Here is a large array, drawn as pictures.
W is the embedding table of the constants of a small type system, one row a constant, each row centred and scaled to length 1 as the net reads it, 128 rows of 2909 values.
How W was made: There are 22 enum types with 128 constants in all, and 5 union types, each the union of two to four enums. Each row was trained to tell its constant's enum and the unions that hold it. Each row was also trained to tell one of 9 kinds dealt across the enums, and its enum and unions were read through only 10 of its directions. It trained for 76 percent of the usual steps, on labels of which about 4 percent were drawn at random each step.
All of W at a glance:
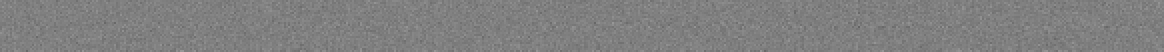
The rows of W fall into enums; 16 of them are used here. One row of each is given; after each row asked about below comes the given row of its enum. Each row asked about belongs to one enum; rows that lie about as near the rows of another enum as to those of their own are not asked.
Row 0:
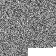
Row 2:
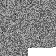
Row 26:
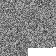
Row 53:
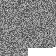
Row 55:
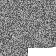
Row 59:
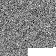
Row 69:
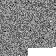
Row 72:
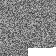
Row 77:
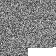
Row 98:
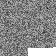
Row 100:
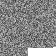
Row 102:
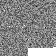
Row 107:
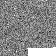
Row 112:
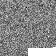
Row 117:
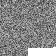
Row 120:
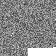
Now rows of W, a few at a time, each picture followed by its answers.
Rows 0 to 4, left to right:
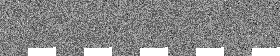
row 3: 98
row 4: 102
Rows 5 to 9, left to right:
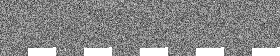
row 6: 107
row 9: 2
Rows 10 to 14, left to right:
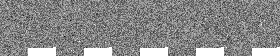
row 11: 72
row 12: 98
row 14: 102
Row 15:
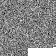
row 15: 120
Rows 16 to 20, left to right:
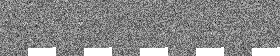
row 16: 72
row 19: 53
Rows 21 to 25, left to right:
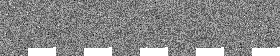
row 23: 107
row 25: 77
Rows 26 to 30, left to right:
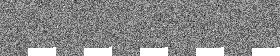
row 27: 0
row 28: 55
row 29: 112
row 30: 26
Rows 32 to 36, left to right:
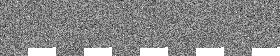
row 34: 117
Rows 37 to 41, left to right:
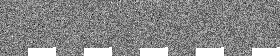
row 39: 107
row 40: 26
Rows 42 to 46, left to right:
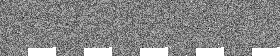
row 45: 26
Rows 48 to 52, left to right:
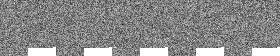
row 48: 0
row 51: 72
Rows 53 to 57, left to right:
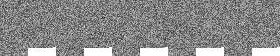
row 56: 98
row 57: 26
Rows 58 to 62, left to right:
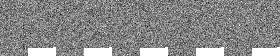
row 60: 100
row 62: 55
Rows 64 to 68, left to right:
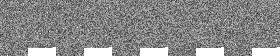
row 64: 55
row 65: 102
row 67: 26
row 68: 107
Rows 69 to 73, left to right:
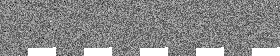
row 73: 77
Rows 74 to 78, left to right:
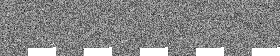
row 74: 72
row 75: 120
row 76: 53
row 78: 120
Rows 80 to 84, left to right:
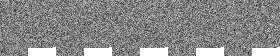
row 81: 98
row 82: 53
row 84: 69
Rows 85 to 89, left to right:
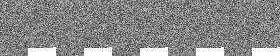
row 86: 55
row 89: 98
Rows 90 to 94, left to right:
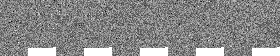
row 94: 2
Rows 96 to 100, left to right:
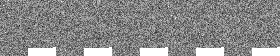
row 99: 100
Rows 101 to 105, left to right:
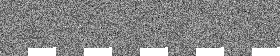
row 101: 53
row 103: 100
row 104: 107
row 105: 0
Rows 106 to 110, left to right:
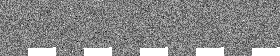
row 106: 2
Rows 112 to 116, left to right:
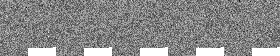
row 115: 2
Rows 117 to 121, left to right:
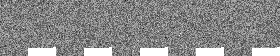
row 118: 53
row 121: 2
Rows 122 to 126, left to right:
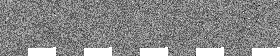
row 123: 72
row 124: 59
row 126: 77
